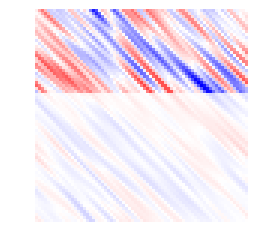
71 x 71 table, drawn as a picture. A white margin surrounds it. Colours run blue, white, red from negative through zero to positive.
The distribution is heavy-tailed on both sides. No overall slope runs across the table. On average the colour sits 50% of the way up the scale. The bottom part is calmer, past a seam about 40% of the way down. The halves do not mirror each other.
